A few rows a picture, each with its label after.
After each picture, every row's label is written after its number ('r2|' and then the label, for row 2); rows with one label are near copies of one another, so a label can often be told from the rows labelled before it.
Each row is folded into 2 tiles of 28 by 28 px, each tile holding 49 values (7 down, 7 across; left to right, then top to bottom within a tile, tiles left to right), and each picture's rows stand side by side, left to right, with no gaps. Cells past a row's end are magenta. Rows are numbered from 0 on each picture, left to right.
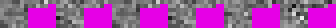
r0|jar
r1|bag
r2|jar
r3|bag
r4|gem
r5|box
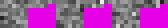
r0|bag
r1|jar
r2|gem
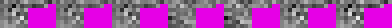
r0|box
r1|box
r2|box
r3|bag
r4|bag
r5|box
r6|box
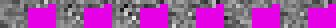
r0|jar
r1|box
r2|box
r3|gem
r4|bag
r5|gem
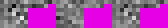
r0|box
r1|bag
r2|box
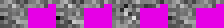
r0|bag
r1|bag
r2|box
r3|bag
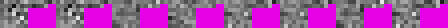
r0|box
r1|box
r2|jar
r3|bag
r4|gem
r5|gem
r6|jar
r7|gem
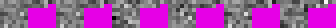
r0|gem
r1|gem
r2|bag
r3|box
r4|gem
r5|jar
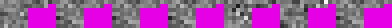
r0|gem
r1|bag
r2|bag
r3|bag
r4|box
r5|jar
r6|bag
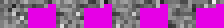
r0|box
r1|gem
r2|gem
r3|jar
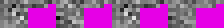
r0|box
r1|bag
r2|box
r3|bag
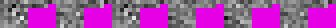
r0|box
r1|gem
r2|box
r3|bag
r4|bag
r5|gem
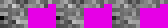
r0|bag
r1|bag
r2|bag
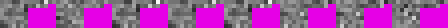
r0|jar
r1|bag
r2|jar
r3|jar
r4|jar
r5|gem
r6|gem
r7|box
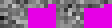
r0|bag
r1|box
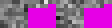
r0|jar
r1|bag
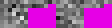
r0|box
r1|bag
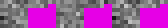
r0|bag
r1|gem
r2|bag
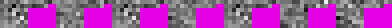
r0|box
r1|gem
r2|box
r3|bag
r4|box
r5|jar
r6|bag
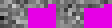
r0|bag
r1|box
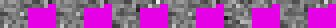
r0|gem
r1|gem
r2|jar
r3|gem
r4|bag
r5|jar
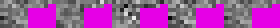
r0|bag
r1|jar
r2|box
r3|bag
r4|bag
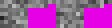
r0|bag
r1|gem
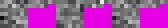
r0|bag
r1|jar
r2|bag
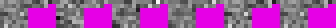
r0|gem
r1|bag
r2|jar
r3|jar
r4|gem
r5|gem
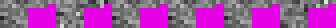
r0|bag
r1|gem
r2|bag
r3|bag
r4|bag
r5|jar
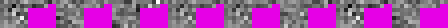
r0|box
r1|bag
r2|jar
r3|box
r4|box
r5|gem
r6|box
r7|bag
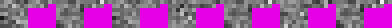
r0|bag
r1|jar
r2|bag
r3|box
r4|jar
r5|gem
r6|jar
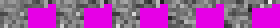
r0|gem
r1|gem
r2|gem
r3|bag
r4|jar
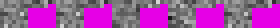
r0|gem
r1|gem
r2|jar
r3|bag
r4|gem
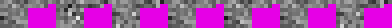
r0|bag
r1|box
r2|gem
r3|bag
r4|bag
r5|bag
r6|gem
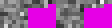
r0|gem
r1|jar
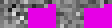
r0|box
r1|gem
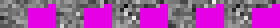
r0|bag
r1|gem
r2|box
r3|jar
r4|box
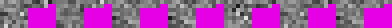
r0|gem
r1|jar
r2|bag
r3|bag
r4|box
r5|gem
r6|bag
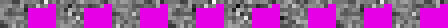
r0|jar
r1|box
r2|gem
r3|jar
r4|box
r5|bag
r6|jar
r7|gem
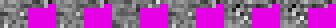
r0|gem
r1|gem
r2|jar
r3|gem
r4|box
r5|box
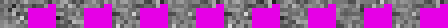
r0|box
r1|bag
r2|gem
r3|gem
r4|gem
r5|bag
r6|jar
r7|gem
